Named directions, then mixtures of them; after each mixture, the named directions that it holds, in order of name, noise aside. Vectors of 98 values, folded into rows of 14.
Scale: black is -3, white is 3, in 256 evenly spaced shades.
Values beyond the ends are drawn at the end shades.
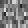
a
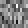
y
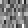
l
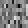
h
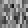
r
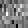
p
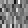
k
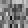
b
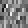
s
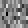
h, p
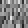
l, r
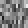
b, y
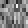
r, y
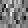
r, s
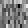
b, h, r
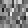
h, r, s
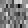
b, h, r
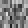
b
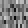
b, l, r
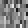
h, r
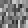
a, b, y
